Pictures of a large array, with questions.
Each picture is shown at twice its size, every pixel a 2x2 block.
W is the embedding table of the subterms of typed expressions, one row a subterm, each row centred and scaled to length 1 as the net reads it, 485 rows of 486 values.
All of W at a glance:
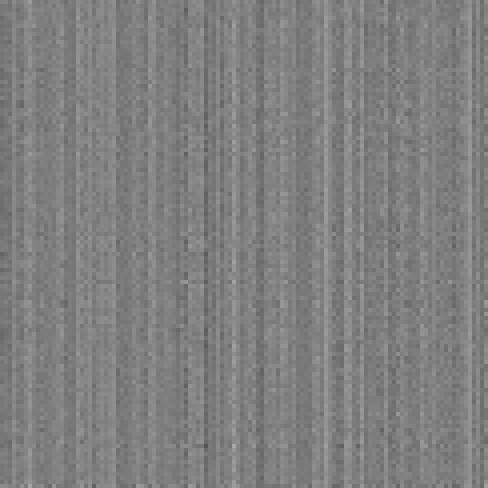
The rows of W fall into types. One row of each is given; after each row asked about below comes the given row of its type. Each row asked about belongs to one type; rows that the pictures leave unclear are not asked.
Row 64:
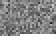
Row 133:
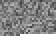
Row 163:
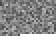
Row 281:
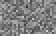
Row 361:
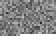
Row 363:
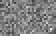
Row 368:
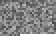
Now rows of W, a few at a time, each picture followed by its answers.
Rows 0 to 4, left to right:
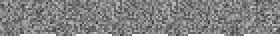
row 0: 133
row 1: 281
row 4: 363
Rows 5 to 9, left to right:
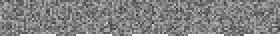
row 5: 281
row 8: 368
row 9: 64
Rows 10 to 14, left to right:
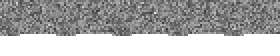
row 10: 361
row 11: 133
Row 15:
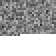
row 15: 368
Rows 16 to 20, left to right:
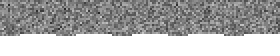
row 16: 64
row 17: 368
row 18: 133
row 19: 133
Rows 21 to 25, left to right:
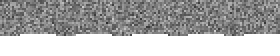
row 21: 368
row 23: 163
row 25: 64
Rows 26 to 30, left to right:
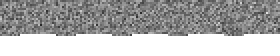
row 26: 368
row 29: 363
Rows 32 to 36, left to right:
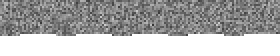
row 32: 64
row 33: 363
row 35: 363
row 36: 281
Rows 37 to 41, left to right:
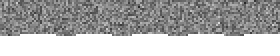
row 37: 163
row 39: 281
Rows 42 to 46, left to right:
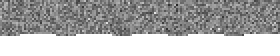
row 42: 281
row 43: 163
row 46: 363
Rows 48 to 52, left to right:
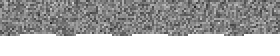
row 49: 361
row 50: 361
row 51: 133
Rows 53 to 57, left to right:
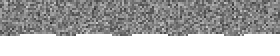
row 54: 133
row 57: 368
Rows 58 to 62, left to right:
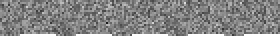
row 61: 361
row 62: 163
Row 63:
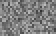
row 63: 133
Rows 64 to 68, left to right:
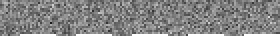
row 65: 363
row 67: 163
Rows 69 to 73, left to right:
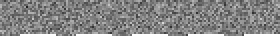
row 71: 361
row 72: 363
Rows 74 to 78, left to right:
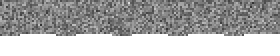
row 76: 361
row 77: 368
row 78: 368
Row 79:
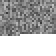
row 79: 64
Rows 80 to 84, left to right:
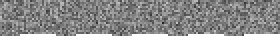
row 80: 281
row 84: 368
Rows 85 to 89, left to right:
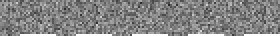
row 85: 64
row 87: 368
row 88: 133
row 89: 163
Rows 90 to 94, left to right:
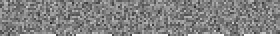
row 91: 368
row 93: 281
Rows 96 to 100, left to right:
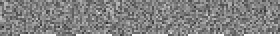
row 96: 163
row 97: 363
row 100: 163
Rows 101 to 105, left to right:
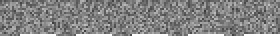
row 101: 368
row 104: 133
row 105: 64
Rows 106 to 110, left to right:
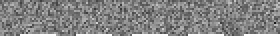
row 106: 133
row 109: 368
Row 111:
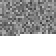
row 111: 361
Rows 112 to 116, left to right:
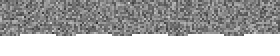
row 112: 281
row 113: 281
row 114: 163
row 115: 281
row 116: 133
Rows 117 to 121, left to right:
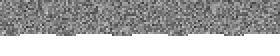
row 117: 361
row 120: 361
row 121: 368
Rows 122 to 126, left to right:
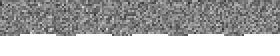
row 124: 368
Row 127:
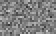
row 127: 133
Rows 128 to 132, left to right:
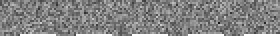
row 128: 133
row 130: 363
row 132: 361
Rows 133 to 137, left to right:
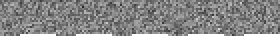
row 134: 133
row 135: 133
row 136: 64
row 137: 163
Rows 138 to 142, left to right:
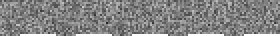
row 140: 64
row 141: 281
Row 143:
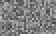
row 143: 281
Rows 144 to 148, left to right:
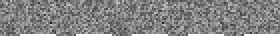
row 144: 363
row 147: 368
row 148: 163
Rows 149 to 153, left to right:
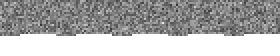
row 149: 133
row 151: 133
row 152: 133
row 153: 64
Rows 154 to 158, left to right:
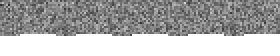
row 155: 64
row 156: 163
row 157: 163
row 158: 64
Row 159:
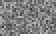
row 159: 64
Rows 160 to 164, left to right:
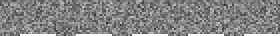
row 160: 133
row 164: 163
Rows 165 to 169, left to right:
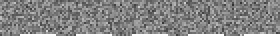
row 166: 368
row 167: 133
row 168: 163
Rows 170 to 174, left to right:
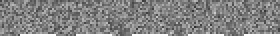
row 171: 368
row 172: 361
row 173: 361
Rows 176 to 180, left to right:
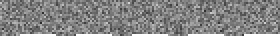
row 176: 281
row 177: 163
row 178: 64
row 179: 363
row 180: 163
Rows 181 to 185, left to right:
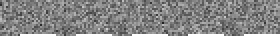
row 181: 163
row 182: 64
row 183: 363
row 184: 133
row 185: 361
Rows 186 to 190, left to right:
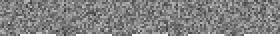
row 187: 64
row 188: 133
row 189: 64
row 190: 163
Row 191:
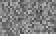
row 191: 133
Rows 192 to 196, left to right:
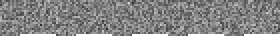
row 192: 281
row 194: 163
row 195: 368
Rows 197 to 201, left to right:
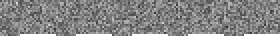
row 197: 361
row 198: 133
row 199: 281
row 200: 368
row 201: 163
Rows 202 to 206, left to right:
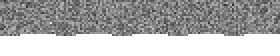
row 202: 368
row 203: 281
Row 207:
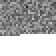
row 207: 133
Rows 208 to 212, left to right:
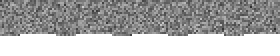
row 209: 133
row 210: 363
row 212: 281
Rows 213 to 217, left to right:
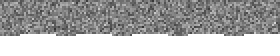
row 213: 133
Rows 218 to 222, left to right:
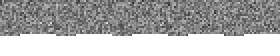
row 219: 163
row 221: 163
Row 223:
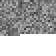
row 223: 361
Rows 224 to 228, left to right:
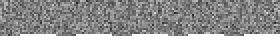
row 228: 363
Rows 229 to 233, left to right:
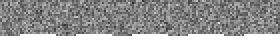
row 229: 133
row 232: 163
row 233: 368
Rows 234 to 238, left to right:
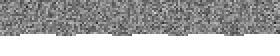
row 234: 133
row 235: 281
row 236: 363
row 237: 368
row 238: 363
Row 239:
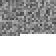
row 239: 281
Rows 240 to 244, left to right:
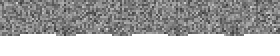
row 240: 163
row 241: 64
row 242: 281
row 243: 64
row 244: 363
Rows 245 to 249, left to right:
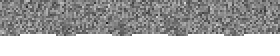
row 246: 64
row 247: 64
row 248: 361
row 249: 163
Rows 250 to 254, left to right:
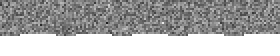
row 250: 133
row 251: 64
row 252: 133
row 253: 368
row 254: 281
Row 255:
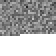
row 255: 133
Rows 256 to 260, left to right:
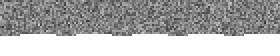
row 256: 64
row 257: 363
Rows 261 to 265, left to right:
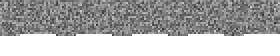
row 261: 281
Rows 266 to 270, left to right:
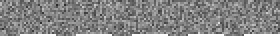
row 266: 361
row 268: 281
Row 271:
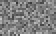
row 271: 368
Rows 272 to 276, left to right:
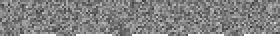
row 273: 368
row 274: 361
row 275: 163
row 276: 361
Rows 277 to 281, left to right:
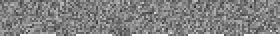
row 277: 133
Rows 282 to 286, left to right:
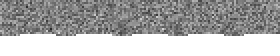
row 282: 281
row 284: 64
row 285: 363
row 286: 361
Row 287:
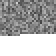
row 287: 163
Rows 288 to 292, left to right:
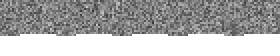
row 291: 133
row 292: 64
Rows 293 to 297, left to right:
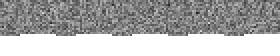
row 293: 363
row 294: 281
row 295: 163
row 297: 133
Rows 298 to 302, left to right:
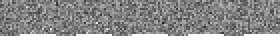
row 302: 281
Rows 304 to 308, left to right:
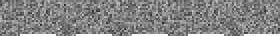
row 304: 281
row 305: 64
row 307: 281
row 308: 361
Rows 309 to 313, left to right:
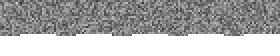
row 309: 163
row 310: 133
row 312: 368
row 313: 361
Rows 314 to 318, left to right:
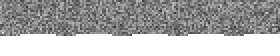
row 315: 281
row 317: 64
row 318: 64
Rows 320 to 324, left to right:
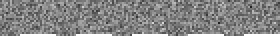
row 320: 361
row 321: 133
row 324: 133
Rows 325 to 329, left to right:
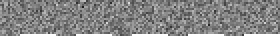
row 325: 163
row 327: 361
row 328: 368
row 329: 163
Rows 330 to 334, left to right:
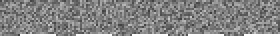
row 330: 363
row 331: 281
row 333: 368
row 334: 133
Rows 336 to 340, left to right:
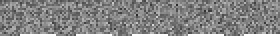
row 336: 368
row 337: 368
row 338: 363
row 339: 64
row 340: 361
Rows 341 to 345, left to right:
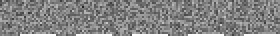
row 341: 281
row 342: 133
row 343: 368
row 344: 281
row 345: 281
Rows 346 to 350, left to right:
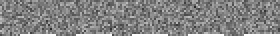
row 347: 133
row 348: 64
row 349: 281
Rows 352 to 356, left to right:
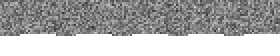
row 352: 133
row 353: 361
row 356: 281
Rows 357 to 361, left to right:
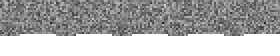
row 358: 163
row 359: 64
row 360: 281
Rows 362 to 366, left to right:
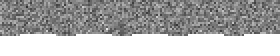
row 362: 281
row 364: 64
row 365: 133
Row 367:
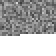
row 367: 163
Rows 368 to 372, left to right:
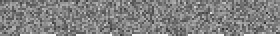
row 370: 163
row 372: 281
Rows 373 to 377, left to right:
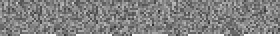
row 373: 163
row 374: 163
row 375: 368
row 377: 361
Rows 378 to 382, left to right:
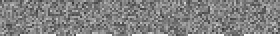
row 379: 368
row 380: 281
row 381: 361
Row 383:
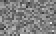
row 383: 368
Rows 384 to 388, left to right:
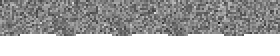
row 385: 361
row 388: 163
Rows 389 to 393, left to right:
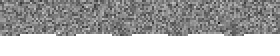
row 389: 163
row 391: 361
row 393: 64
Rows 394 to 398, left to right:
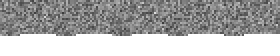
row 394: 163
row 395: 361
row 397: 361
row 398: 368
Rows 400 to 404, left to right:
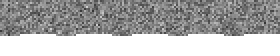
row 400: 64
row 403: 368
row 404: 361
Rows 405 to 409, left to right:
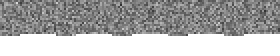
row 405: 163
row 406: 281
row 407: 133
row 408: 363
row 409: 133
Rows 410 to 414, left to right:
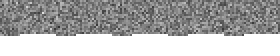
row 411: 163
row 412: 163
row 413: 133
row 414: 163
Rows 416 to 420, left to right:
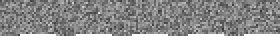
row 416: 363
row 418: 281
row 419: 133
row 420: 133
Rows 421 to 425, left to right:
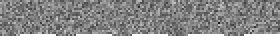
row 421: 361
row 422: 368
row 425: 133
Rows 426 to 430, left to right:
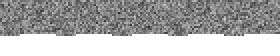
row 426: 133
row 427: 361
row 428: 361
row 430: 368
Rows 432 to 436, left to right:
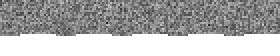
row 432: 281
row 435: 133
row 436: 64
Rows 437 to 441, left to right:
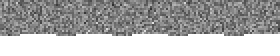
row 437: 163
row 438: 363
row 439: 133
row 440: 163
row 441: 133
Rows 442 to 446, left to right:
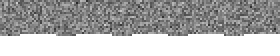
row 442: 163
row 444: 133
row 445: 133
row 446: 281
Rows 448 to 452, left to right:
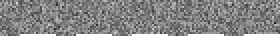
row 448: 361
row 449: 163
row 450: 361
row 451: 281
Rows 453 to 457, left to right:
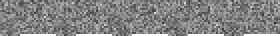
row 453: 163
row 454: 64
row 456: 361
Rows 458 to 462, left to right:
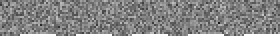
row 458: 133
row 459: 163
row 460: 361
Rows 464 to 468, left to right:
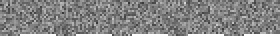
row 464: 163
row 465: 64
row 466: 368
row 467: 361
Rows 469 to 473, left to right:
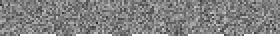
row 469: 163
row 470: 361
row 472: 363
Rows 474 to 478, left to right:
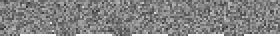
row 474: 368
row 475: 133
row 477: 163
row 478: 163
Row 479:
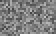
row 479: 368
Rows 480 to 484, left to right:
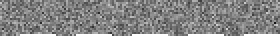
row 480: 281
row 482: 64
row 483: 363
